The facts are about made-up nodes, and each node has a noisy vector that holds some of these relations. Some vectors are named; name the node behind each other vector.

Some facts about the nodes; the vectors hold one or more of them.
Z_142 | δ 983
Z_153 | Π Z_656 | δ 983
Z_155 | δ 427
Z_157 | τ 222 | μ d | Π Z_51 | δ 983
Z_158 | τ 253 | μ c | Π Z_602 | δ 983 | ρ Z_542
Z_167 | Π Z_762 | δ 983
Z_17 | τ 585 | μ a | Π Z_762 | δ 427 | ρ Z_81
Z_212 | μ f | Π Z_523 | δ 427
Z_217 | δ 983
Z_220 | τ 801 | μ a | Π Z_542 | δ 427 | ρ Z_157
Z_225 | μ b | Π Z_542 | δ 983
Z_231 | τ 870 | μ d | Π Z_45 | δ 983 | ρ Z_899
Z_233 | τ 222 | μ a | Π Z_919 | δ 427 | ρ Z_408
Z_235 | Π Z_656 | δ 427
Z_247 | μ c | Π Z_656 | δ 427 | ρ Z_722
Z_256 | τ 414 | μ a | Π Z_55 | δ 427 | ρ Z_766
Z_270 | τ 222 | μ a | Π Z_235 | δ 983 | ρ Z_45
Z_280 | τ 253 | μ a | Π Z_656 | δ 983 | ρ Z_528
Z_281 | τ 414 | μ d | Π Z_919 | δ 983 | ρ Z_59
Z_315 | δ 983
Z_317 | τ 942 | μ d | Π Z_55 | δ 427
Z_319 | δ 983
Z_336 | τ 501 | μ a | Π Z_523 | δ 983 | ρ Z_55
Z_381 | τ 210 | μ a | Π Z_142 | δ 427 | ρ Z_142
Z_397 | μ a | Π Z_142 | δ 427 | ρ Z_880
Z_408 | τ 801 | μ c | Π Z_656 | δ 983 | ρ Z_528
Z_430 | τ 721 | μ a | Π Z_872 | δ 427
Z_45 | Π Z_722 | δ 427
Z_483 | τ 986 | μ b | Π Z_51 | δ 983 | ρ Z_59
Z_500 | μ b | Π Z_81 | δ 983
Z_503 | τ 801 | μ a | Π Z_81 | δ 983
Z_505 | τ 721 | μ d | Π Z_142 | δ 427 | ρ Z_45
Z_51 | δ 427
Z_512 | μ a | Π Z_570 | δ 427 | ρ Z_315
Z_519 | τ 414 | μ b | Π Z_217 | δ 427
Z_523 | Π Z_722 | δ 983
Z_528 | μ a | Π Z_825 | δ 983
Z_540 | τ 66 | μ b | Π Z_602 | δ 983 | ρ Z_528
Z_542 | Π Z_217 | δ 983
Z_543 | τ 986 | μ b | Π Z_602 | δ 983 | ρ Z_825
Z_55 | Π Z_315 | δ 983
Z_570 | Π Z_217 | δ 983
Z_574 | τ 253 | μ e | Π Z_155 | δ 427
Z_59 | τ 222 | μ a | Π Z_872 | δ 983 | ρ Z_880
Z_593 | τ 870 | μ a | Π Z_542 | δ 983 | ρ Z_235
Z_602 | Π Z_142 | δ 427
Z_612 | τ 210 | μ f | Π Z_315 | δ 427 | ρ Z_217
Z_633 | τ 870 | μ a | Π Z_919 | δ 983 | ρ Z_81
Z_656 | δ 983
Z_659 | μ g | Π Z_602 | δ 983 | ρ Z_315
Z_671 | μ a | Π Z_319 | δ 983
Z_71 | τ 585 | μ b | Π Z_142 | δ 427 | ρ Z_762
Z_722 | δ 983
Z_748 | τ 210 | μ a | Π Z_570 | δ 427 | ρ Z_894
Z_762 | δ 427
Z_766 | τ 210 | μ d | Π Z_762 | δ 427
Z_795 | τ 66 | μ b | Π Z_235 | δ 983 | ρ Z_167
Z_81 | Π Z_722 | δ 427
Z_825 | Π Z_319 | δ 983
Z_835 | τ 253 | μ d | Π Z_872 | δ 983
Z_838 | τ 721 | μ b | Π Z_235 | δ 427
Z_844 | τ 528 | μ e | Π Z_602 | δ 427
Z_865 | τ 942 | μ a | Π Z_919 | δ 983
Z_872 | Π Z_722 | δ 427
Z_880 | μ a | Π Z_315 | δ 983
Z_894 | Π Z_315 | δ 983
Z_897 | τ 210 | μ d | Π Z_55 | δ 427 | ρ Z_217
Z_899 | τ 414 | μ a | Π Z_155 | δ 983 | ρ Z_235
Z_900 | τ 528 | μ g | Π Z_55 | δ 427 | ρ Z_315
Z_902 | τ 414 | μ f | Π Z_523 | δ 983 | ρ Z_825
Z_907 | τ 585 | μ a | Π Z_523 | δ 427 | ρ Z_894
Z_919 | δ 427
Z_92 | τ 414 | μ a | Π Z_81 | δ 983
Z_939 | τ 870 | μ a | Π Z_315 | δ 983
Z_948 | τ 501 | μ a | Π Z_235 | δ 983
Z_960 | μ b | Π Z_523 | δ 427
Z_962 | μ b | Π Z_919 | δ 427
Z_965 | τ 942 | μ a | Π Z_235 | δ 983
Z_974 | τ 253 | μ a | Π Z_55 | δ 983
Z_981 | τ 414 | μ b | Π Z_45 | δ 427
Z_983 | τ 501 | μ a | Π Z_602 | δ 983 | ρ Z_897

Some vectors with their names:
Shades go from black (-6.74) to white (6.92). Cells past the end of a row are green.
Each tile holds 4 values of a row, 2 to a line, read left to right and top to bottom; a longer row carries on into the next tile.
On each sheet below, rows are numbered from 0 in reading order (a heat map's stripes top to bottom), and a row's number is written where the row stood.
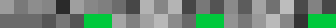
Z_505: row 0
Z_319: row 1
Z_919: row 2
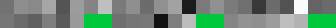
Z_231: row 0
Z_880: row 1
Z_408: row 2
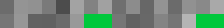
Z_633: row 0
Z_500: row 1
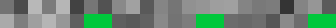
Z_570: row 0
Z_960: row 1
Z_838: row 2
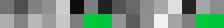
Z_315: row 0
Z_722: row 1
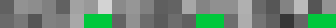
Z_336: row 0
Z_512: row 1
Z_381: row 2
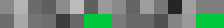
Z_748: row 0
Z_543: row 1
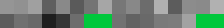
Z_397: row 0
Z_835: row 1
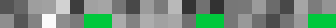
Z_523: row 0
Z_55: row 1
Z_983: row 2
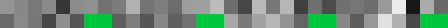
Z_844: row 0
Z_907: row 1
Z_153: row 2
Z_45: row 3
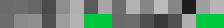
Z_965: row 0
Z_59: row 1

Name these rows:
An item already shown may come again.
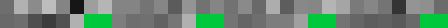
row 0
Z_59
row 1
Z_225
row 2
Z_835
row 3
Z_900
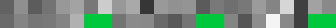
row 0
Z_503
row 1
Z_766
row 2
Z_872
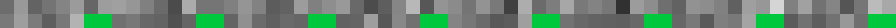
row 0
Z_899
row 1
Z_71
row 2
Z_512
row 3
Z_317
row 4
Z_158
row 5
Z_900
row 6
Z_336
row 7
Z_430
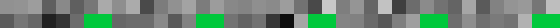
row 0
Z_397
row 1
Z_981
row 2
Z_281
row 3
Z_157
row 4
Z_92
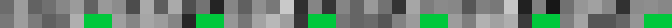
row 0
Z_899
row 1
Z_602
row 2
Z_762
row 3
Z_795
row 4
Z_235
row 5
Z_270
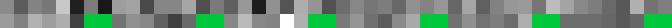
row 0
Z_235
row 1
Z_897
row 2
Z_528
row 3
Z_671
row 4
Z_92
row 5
Z_247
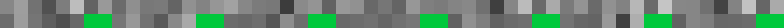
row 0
Z_256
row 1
Z_671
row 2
Z_838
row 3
Z_962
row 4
Z_220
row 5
Z_902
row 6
Z_220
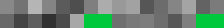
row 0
Z_483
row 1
Z_519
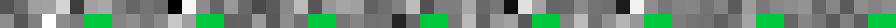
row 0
Z_523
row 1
Z_540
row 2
Z_317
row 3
Z_612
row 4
Z_233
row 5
Z_280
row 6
Z_225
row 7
Z_574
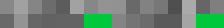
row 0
Z_17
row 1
Z_659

